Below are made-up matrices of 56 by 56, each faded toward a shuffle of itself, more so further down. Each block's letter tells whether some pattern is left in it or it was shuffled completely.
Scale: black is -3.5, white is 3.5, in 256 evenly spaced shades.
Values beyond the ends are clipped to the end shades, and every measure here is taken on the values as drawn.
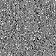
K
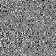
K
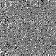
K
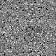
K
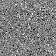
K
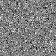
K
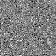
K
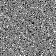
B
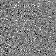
K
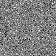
K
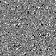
K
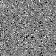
K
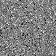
B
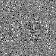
K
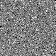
B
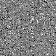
K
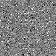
K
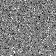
B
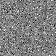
B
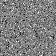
B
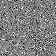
B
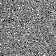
B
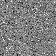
B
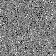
B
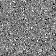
K
